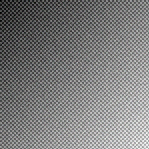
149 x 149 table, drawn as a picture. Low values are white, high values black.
Slope: up to the top left. Grain: checkered. Odd rows or columns: none. Mirror symmetry: none. Ninth with the highest average: top left. Lone odd cells: none.
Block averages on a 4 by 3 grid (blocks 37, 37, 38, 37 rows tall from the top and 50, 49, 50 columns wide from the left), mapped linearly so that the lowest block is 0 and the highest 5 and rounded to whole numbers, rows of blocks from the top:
5 4 3
4 3 2
3 2 1
2 1 0
